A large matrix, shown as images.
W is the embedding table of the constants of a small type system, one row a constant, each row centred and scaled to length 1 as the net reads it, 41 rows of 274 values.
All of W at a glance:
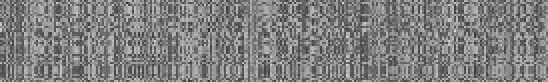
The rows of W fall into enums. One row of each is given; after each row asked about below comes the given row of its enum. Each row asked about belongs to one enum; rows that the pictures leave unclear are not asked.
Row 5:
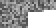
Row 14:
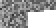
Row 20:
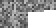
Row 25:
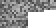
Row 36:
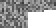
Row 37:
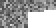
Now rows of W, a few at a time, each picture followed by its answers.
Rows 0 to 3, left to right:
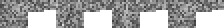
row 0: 25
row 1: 14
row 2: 20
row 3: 25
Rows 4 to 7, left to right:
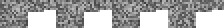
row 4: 25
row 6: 25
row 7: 14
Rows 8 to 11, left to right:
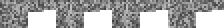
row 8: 5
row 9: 20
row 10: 20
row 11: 14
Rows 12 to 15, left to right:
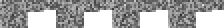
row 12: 14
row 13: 5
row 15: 14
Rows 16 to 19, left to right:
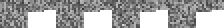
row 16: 36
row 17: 36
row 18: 37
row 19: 5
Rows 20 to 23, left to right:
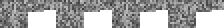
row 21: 36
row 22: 20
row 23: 5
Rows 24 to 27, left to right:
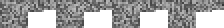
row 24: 5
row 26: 5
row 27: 36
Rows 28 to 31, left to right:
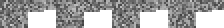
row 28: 37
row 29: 25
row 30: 37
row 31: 14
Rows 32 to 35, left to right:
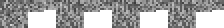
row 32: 37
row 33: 36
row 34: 36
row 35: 36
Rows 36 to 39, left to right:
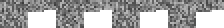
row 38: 36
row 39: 5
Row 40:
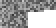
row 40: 14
